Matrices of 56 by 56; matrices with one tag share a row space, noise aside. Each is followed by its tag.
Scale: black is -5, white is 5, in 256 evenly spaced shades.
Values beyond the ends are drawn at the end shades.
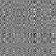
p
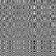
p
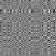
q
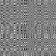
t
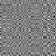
q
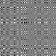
t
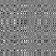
t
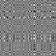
p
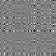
p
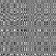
t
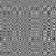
q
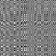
t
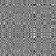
p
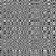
q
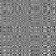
q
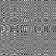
t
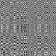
t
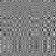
q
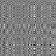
p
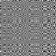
q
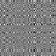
p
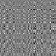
p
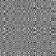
p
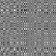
t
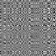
q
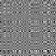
q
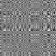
q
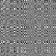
t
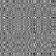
p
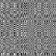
t
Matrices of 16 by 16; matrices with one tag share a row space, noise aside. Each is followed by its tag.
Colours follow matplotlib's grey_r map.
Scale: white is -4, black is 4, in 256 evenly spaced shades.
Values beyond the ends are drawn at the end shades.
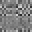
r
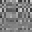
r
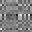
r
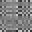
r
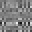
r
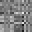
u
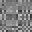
r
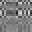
r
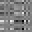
u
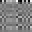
r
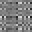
r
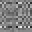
r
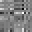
u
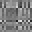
r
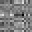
u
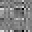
u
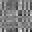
r
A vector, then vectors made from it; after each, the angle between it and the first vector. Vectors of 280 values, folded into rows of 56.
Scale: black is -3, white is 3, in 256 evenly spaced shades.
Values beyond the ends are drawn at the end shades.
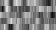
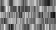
nearly parallel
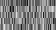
orthogonal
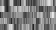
nearly opposite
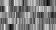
nearly parallel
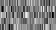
partly aligned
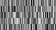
orthogonal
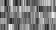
nearly opposite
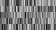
partly opposed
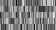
partly opposed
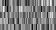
partly opposed
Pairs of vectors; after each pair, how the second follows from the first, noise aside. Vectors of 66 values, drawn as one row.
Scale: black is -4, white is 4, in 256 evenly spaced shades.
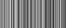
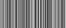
shuffled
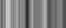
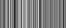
shuffled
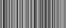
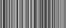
copied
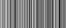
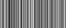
shuffled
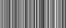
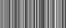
copied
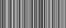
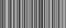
copied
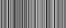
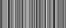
sign-scrambled
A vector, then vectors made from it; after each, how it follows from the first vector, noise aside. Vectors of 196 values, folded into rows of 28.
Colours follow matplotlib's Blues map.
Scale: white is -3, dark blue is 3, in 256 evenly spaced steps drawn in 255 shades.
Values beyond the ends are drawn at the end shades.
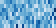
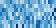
copied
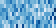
copied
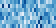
wrapped around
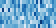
wrapped around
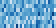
sign-scrambled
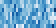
sign-scrambled
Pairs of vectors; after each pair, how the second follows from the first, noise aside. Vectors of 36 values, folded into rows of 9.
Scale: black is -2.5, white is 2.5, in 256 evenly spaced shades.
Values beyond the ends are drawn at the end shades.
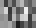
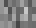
shrunk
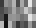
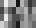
wrapped around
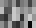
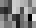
wrapped around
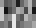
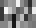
negated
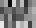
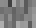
shrunk
